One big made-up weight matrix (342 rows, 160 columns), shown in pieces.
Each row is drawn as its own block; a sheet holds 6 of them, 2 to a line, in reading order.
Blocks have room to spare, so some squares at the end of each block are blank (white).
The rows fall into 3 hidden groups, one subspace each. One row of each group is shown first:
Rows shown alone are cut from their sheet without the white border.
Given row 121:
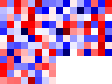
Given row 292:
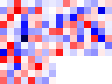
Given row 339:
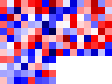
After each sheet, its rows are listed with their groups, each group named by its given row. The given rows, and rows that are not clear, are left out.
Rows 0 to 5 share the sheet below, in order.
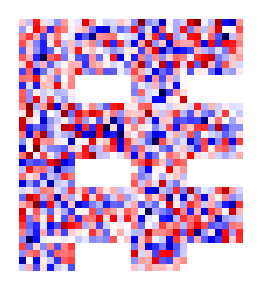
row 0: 292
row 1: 121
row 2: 121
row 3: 292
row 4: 339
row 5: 121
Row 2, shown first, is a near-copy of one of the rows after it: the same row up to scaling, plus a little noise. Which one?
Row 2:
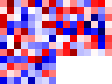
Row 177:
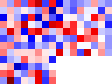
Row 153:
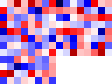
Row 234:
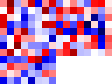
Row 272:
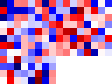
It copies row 234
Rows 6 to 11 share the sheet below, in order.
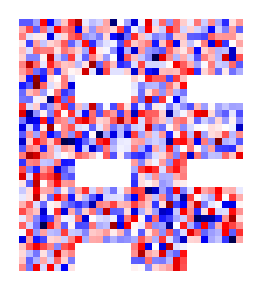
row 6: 121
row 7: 292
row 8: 339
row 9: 339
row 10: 292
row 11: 121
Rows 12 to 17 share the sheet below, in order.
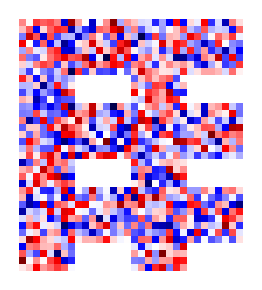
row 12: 339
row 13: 339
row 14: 339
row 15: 339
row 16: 339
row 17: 121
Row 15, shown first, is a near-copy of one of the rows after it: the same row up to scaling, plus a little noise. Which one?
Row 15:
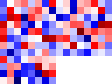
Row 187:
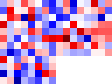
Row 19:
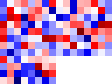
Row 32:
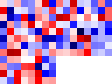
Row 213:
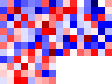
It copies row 19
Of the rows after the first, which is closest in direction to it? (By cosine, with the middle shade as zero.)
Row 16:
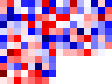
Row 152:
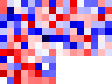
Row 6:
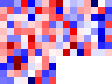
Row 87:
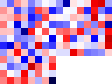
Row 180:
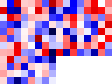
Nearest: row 152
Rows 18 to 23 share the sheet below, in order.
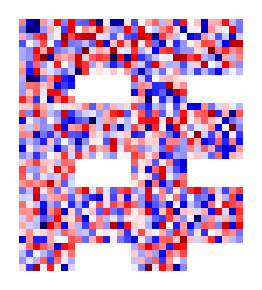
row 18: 292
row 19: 339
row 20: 292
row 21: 292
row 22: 292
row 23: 292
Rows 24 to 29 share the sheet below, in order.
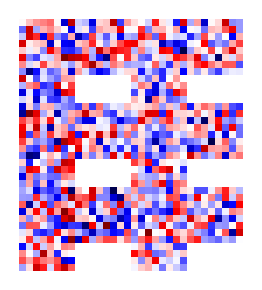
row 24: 339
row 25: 339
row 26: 339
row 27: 292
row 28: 339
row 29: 121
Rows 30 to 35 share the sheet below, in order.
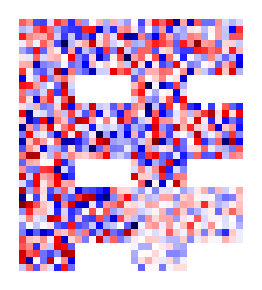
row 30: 121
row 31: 121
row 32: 339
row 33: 292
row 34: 121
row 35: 292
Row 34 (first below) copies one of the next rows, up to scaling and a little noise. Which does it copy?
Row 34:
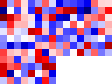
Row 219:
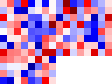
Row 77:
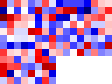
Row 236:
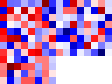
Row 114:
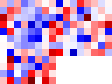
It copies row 77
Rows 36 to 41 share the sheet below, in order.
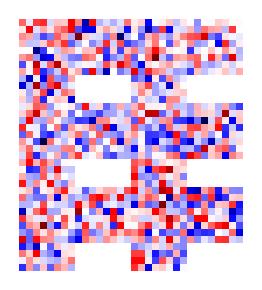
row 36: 121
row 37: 292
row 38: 292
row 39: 292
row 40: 292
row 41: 121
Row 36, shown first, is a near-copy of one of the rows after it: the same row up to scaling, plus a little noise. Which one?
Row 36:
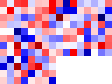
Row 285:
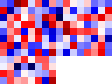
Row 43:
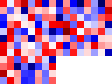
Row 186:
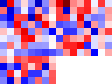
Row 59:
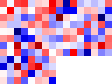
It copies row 59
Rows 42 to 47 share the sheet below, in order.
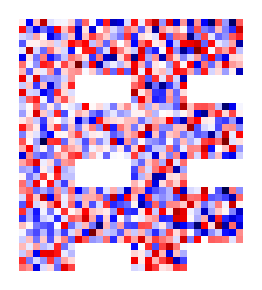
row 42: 121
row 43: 121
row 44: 292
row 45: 121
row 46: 292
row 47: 339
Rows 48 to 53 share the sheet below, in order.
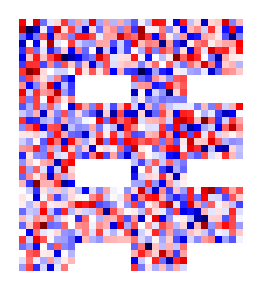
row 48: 339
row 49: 339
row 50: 292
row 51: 292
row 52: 292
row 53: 121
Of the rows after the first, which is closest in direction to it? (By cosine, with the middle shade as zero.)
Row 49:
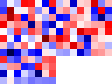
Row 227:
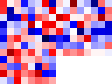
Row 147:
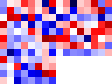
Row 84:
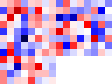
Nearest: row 147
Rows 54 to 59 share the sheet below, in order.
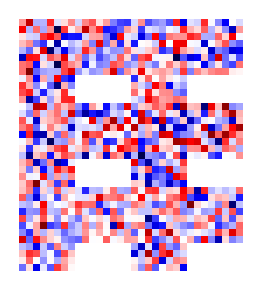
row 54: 121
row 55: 339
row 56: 121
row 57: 339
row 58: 292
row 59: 121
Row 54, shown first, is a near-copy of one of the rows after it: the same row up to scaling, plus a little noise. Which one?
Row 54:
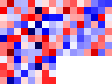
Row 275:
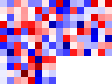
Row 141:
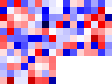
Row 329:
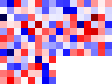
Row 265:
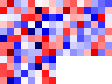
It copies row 265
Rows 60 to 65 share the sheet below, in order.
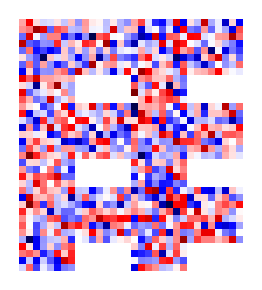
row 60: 292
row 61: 339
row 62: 339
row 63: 339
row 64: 339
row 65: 121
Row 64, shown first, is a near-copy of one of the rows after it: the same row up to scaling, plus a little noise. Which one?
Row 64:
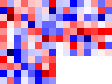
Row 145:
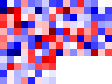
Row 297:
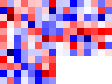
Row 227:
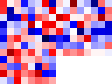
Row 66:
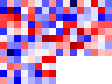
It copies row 297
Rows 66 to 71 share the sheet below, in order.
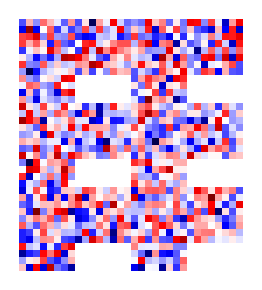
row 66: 339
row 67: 292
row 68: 121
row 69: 292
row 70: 121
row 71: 121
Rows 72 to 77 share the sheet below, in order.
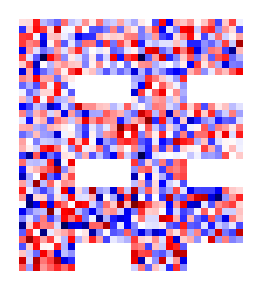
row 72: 292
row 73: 121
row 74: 121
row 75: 339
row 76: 339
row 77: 121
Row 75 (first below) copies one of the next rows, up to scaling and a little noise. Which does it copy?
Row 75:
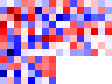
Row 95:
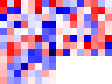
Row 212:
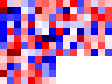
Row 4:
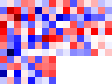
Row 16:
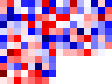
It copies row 4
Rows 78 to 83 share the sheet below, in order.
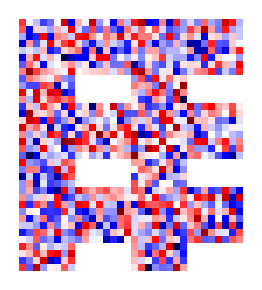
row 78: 339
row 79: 121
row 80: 339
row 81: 121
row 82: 121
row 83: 292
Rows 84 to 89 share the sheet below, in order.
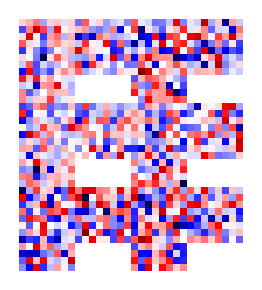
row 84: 292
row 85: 339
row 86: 121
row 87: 121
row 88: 121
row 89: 339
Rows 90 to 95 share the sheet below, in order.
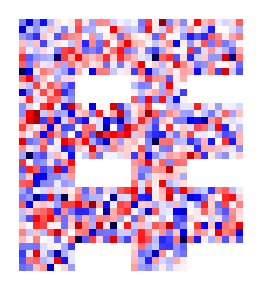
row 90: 121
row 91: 292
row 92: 339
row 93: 292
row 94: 292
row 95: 339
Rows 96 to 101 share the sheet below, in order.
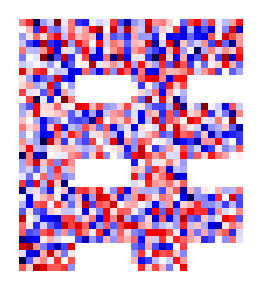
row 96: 292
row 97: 292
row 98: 292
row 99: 339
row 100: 121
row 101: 121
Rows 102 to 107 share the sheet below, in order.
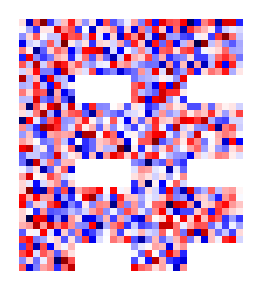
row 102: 121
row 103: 121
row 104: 121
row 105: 292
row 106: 121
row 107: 121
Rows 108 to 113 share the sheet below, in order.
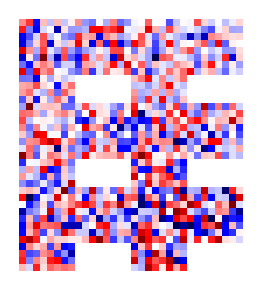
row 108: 292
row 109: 292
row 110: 121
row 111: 339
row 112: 339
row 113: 339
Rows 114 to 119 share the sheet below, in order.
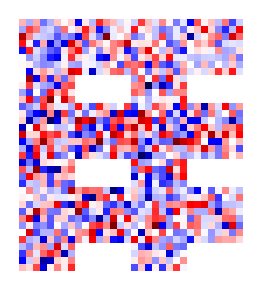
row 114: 121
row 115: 121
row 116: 292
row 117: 339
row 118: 121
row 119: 292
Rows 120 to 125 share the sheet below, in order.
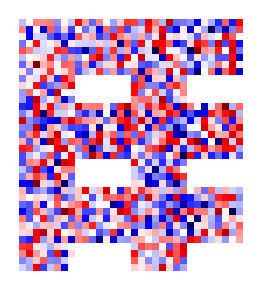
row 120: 292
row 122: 292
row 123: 339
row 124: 121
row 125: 292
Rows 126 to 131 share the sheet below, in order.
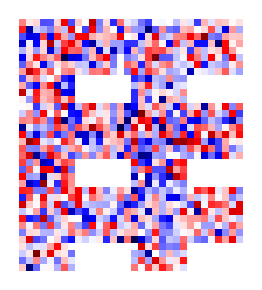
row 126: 339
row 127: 292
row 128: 121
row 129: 339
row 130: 121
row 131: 121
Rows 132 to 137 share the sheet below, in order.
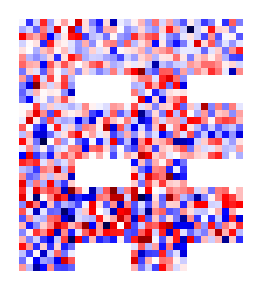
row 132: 121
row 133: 121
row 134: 292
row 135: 339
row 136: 339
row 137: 339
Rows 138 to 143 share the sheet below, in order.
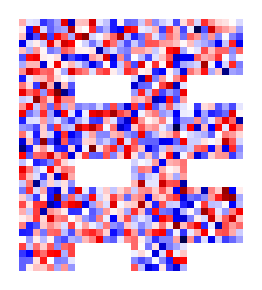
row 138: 339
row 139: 121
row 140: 292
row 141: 121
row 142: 121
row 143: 339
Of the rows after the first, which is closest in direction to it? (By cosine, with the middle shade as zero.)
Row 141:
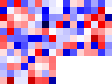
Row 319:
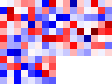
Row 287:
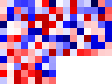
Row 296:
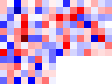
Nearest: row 319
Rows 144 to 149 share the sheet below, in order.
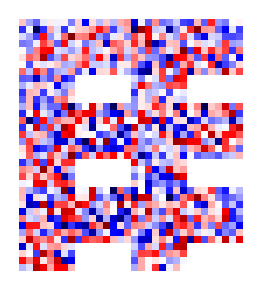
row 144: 292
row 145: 339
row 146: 339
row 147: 339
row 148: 339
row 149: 339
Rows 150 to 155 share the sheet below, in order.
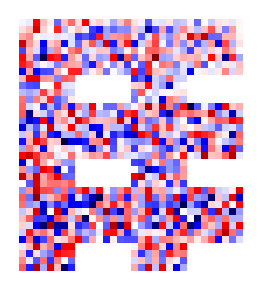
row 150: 292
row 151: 292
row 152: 339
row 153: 121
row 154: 292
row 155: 292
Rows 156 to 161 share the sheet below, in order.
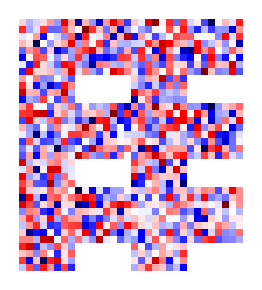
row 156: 121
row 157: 121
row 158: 292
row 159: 121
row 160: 121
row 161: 121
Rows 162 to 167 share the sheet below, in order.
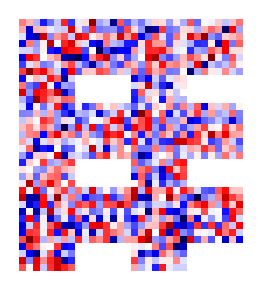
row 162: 339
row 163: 292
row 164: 121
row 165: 339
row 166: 339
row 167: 339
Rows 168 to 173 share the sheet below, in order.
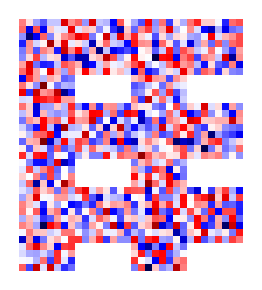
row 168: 339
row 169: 292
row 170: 292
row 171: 339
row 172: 292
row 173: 292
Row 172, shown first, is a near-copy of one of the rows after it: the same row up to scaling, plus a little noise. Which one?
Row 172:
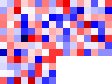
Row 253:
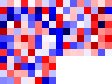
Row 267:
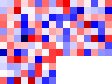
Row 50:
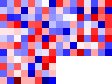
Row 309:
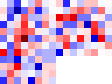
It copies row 267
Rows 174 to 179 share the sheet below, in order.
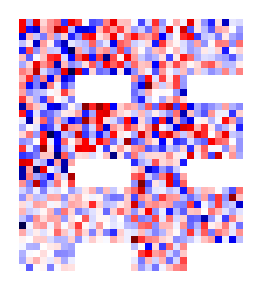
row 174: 339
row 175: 121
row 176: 121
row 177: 121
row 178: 292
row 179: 121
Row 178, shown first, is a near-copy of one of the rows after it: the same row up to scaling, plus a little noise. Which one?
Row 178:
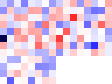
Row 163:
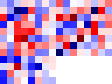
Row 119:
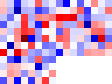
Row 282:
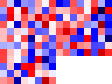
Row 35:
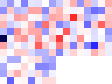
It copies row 35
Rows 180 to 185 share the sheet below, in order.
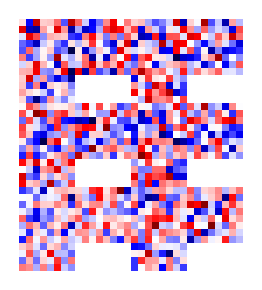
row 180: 339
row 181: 339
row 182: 292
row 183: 339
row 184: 121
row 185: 292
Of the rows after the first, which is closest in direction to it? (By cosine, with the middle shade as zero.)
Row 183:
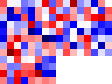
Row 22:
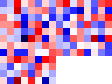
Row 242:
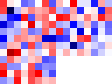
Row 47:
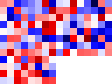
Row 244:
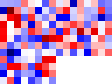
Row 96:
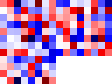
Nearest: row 242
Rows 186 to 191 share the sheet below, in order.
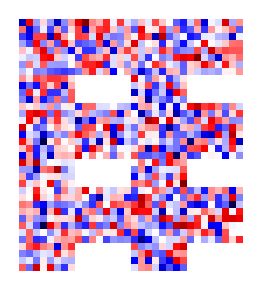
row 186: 121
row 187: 339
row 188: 292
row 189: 121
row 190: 292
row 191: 339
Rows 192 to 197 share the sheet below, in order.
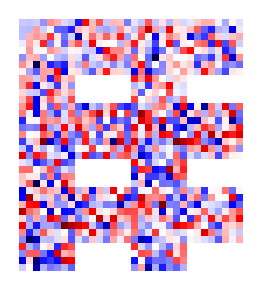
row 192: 121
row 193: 292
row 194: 292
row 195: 339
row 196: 339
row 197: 339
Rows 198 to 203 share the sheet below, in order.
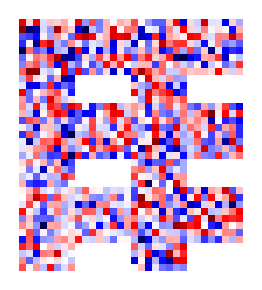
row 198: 339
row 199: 339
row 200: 339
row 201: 292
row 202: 292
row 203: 339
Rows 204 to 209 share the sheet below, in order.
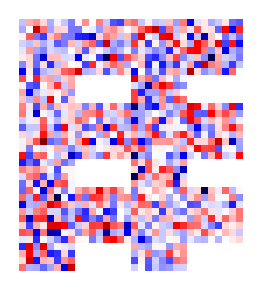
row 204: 292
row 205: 292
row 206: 292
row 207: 121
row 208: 121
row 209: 339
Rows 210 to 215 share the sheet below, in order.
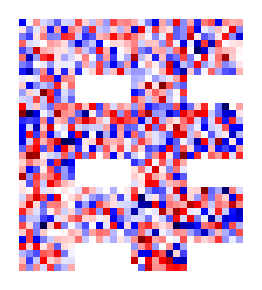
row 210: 121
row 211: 121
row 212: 339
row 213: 339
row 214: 292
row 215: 339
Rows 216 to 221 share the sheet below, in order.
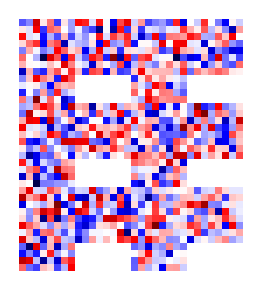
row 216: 292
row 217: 339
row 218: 339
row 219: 121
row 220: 121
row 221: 292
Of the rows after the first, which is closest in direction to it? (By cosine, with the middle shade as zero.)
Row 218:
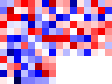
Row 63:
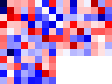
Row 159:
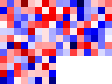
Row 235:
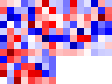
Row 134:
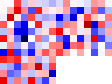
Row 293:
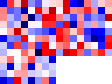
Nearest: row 63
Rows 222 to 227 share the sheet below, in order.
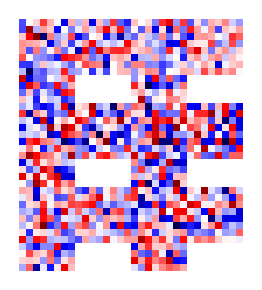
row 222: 339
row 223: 121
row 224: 339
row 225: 292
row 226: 292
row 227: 339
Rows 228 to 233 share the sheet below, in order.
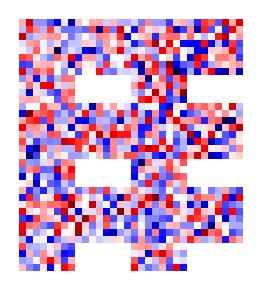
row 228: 121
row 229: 121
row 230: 339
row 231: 121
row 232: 292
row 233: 292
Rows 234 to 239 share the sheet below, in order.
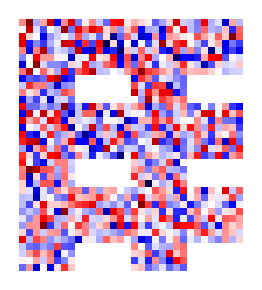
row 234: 121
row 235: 339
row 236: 121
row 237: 292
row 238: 292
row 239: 339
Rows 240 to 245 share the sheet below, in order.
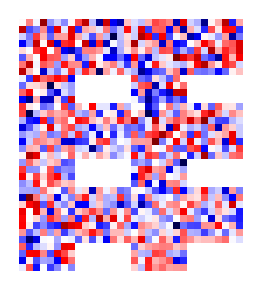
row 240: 121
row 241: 339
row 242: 339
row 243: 292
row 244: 339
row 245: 339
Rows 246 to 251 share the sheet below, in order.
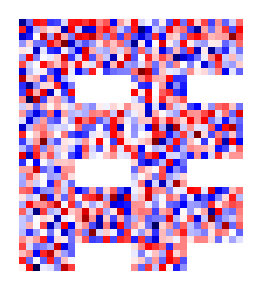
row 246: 121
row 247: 339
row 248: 292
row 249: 292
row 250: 292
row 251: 292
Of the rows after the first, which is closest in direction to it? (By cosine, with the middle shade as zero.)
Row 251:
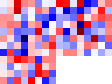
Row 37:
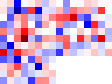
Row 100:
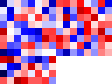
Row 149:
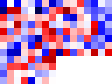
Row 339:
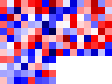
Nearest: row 339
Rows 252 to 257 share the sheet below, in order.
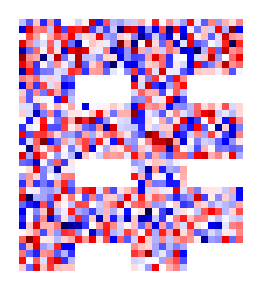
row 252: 292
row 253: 292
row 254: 292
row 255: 121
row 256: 339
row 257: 121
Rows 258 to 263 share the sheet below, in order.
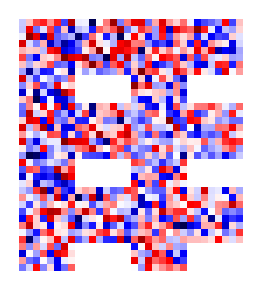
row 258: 339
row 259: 121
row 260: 339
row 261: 121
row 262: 121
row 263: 339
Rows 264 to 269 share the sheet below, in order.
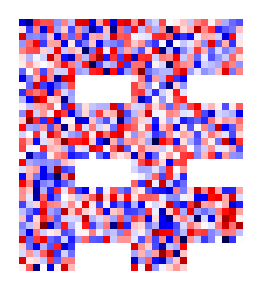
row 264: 292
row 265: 121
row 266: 339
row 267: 292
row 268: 292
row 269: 121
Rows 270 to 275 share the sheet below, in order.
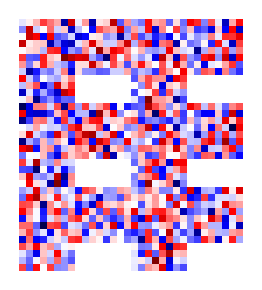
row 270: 339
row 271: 292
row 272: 121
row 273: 292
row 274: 292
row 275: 121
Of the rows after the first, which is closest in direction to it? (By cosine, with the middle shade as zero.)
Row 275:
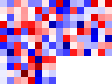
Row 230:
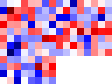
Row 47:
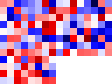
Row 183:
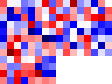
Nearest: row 230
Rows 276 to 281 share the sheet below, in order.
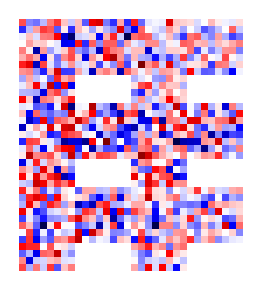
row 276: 121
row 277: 121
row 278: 339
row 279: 339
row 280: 292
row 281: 292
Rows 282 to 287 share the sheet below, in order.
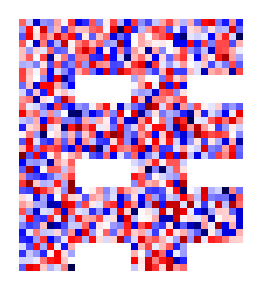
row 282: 292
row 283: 121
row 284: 121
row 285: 121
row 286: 121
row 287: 339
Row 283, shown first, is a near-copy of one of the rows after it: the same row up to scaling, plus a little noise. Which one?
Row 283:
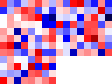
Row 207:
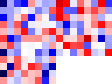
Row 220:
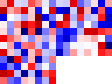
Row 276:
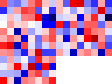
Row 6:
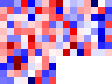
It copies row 276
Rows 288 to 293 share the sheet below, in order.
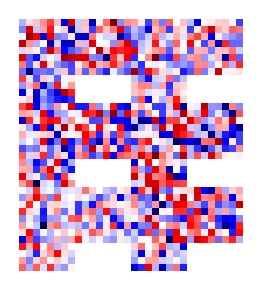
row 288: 339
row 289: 292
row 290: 292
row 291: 339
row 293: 121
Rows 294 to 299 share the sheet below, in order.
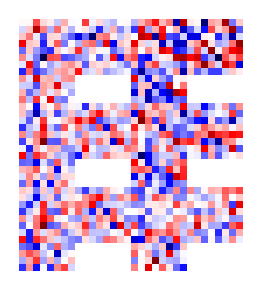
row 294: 292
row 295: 339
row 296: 292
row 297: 339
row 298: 292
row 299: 121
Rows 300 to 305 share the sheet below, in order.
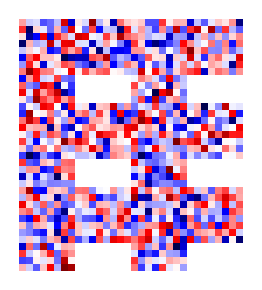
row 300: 339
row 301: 121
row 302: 339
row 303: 339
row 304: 121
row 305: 339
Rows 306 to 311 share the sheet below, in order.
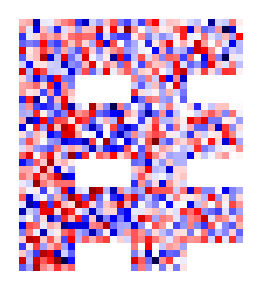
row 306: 292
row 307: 121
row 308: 339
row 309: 292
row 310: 339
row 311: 121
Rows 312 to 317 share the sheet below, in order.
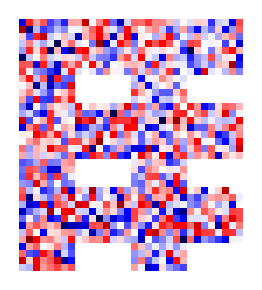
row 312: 121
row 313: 121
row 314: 292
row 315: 121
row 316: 339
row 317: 339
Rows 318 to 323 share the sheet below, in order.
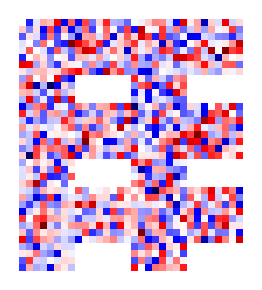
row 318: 121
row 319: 339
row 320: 121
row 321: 121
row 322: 292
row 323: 121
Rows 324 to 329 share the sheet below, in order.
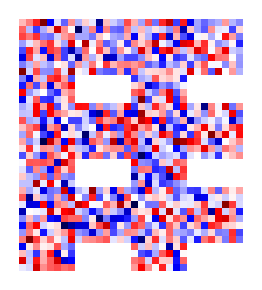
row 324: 121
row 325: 121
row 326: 292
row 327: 339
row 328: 339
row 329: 121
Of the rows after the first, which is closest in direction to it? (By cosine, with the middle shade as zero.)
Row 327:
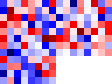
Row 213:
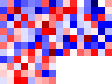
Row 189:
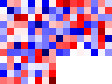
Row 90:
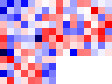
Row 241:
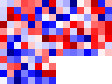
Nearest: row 241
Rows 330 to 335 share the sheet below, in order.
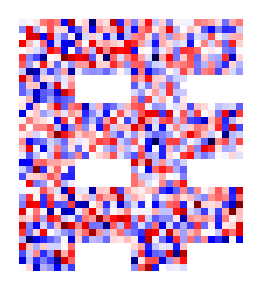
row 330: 339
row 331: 292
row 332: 121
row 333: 292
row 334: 339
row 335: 121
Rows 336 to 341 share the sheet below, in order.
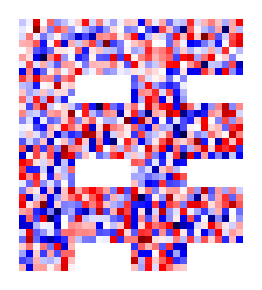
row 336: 292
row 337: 292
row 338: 121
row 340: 121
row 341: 339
